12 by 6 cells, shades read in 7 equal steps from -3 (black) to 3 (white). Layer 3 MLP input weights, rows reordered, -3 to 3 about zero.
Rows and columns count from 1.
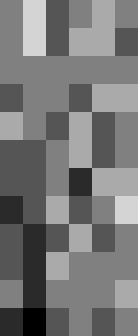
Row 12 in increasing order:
-3 -2 -1 -1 0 0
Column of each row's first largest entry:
2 2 1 5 1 4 5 6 4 3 6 4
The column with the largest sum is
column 6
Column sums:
-8 -8 -3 0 0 4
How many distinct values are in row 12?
4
